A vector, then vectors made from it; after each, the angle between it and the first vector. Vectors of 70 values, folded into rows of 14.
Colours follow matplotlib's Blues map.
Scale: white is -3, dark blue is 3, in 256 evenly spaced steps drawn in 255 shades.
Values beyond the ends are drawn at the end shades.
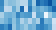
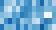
partly aligned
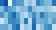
orthogonal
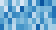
partly aligned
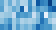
nearly parallel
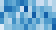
nearly opposite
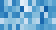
partly aligned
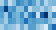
partly opposed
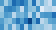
partly opposed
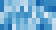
nearly parallel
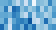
orthogonal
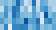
partly opposed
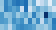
nearly opposite
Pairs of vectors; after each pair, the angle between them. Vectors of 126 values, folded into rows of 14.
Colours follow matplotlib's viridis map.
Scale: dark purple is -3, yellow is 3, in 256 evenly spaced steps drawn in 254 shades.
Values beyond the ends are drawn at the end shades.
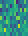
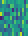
partly opposed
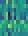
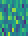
partly opposed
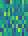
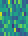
partly opposed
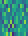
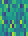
nearly opposite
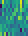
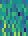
orthogonal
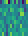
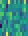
partly opposed
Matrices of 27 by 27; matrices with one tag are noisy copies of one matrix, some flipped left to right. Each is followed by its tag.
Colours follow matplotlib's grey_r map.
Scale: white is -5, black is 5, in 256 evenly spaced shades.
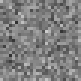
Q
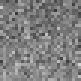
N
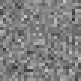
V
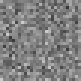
Q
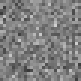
V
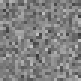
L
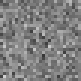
L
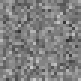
Q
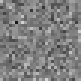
Q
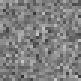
L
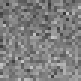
N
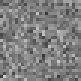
L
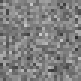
V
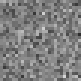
L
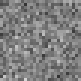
L
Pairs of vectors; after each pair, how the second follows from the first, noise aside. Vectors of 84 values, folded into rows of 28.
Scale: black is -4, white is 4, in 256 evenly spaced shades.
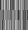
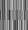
reversed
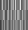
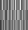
copied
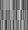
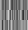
wrapped around
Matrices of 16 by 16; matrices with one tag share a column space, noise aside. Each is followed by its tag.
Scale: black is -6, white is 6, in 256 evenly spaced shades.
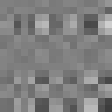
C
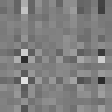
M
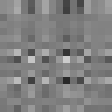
M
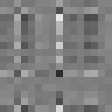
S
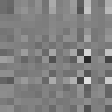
M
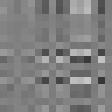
M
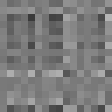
S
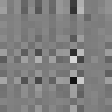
M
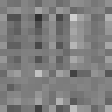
S
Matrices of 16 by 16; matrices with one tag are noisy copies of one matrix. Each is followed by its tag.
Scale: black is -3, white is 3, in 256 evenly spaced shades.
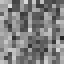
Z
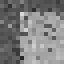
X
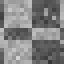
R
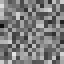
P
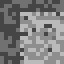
X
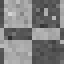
R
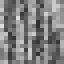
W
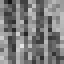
W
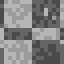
R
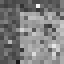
X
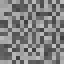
P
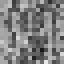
Z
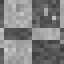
R
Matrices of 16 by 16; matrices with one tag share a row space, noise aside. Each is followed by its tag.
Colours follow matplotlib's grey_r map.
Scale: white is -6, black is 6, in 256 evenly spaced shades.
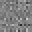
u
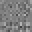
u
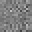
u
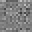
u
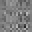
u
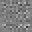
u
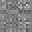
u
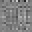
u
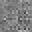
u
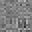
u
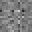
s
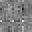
s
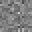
s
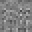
u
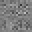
u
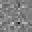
s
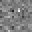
s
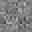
u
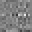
u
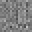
u
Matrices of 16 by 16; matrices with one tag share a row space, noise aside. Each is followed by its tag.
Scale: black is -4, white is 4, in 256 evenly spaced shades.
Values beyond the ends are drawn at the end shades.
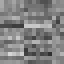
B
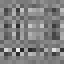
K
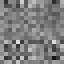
K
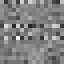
K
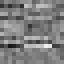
B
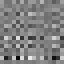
K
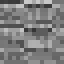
B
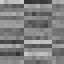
B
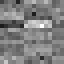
B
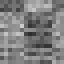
B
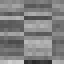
B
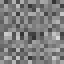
K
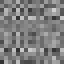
K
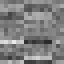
B
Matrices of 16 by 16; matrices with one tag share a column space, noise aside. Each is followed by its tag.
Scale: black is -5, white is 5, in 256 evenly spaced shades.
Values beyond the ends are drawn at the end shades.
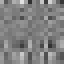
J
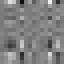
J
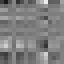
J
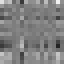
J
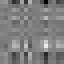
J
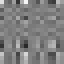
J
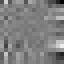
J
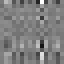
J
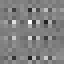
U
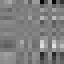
J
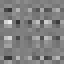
U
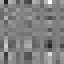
J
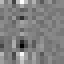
J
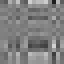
J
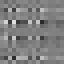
U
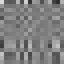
J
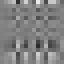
J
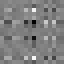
U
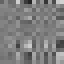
J
